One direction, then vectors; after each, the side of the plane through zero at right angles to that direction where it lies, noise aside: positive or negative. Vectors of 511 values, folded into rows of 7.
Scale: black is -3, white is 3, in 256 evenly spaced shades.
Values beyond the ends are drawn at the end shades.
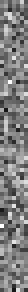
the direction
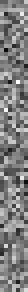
negative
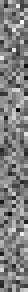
negative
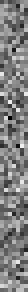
positive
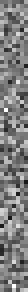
negative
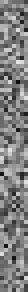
positive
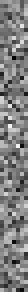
negative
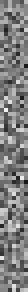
negative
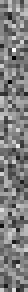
negative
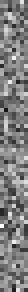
positive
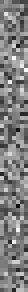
positive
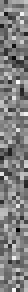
negative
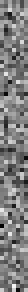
negative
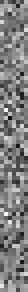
negative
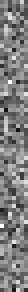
positive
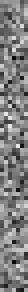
negative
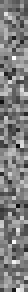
positive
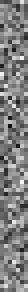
positive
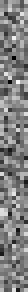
negative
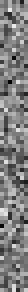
negative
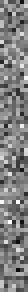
negative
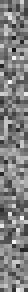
positive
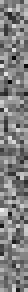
negative
